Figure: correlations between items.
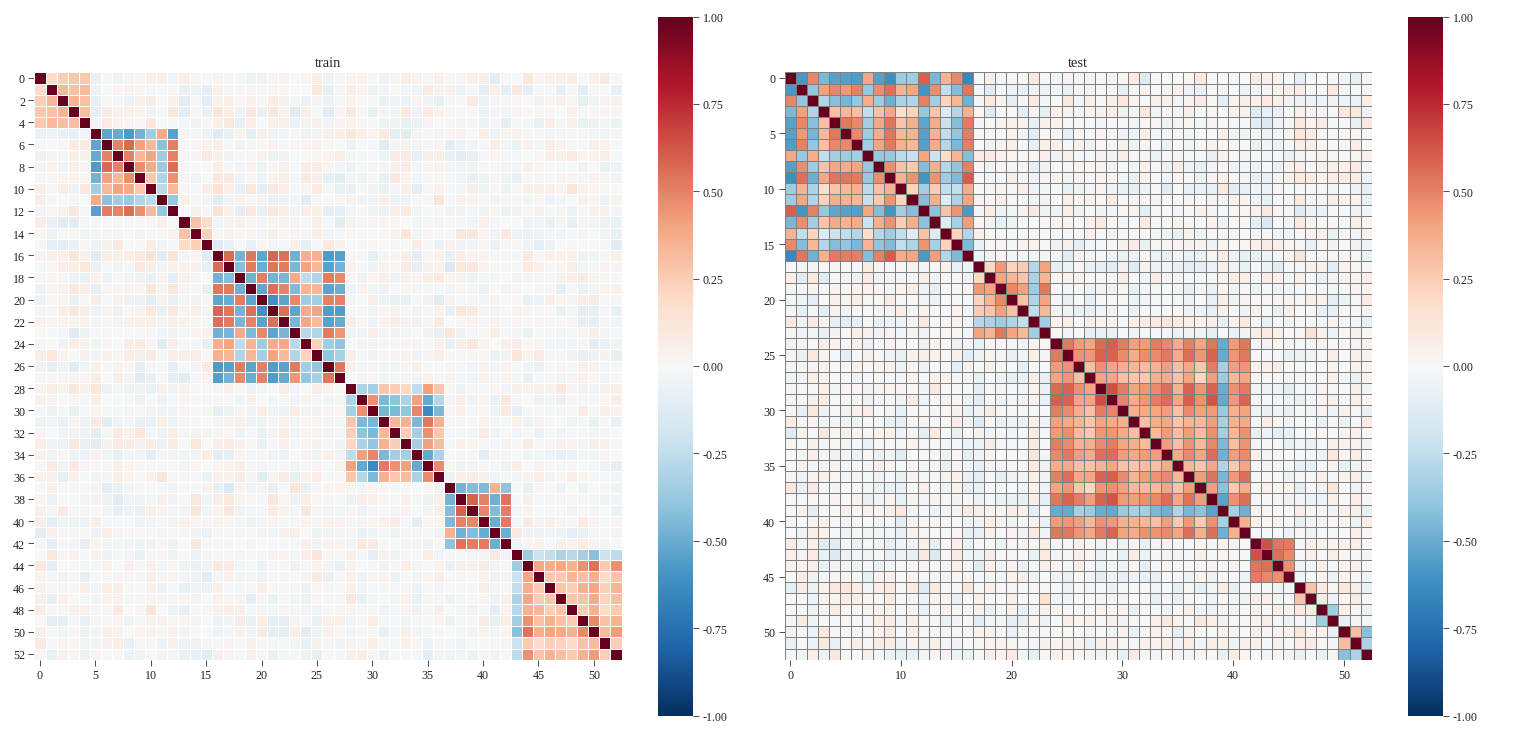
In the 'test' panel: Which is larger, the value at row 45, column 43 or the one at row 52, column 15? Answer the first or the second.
the first
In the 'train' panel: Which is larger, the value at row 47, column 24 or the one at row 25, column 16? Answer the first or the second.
the second
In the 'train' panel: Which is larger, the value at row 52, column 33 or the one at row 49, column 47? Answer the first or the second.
the second
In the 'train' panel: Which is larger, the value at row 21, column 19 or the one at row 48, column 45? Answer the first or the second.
the first
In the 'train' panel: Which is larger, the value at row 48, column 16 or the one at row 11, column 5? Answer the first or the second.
the second
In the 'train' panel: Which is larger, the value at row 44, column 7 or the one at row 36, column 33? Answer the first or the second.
the second
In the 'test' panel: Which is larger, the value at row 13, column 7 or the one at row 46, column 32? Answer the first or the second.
the second
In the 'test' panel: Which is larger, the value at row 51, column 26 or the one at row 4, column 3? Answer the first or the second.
the second
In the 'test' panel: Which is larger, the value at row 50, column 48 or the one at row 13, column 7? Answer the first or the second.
the first
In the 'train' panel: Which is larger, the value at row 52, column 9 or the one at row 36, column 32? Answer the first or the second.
the second
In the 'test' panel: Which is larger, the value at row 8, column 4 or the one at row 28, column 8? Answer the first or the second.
the first
